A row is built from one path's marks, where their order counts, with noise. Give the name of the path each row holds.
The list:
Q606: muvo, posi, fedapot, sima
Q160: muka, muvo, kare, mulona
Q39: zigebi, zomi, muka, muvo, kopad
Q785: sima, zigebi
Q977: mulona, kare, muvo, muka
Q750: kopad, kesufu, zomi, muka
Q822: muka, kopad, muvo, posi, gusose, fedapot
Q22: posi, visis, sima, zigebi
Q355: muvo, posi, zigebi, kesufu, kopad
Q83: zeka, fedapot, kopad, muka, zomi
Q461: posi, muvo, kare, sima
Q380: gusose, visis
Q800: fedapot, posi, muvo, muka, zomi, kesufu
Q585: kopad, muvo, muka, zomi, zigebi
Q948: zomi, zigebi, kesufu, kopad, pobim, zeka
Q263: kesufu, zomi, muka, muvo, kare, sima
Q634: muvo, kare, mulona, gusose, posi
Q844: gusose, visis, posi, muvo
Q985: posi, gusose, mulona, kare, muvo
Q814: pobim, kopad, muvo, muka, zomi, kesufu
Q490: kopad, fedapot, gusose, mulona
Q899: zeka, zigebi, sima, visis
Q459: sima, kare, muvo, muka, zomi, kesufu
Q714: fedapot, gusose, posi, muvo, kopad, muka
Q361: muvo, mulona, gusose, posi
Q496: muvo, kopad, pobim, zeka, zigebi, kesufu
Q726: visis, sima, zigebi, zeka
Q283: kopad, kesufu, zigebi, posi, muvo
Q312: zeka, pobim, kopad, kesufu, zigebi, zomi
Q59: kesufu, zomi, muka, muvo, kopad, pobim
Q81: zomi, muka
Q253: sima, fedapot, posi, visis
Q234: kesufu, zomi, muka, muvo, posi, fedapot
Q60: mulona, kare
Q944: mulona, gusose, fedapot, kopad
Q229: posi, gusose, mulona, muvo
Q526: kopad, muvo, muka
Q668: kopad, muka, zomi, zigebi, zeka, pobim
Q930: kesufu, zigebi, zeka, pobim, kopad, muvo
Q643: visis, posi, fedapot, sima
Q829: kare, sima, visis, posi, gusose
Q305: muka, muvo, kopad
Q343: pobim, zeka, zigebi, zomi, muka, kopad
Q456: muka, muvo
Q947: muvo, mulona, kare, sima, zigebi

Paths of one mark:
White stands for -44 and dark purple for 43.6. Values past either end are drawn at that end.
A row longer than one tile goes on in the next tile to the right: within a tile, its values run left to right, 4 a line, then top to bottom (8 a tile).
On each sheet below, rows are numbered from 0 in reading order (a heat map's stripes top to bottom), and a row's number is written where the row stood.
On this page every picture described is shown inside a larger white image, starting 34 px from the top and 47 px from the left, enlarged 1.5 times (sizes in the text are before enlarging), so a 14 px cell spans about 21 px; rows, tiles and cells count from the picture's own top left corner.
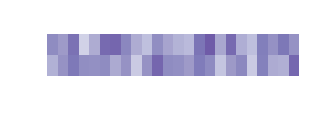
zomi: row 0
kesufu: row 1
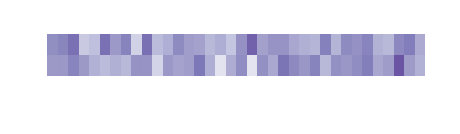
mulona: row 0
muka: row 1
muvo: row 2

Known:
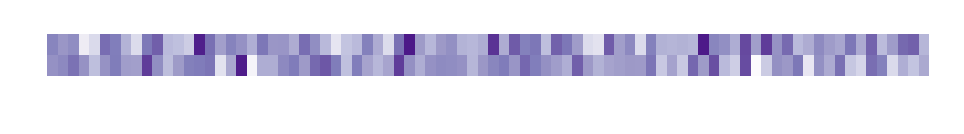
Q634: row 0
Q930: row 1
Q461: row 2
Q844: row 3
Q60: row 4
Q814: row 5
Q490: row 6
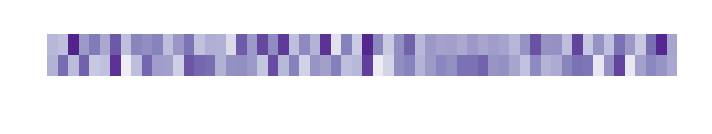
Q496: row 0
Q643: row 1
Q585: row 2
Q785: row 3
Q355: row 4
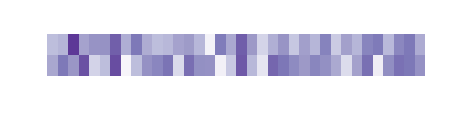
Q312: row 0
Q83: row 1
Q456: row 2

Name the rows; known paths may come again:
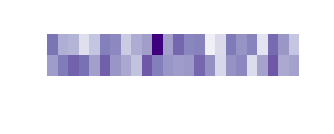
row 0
Q459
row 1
Q977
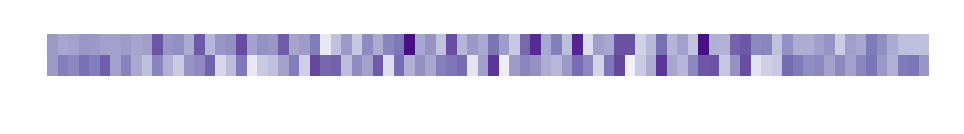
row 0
Q785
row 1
Q750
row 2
Q253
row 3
Q355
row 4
Q39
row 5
Q948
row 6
Q899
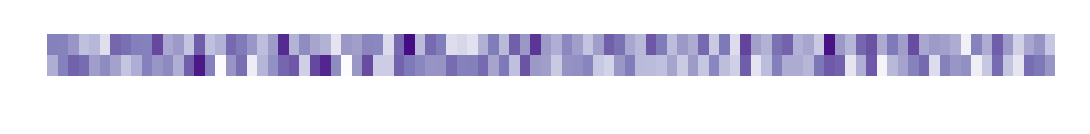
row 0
Q22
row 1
Q234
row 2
Q800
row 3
Q829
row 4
Q944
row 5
Q526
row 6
Q59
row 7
Q83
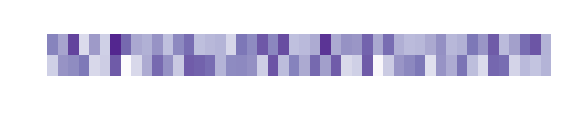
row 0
Q668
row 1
Q643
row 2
Q312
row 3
Q490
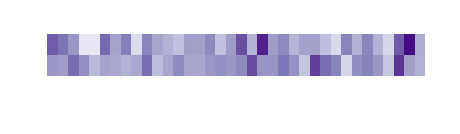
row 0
Q60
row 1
Q380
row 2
Q606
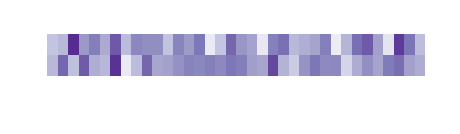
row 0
Q496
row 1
Q947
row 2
Q361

